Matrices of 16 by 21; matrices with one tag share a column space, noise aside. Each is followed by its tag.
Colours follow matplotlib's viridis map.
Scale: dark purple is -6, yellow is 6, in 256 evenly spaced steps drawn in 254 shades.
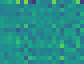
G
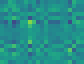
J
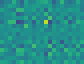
J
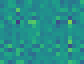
J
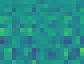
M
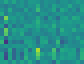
M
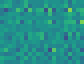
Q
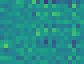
G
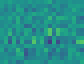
M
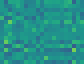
J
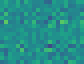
J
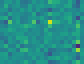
J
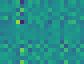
J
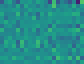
G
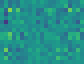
Q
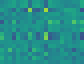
Q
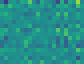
G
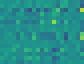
Q
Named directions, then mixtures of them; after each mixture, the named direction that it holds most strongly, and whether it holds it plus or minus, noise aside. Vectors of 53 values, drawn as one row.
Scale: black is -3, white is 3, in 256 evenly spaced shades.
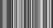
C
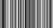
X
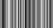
X, plus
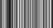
C, plus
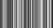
C, plus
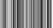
C, minus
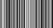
X, minus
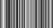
X, minus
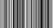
C, minus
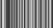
X, minus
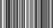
X, minus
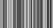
C, minus
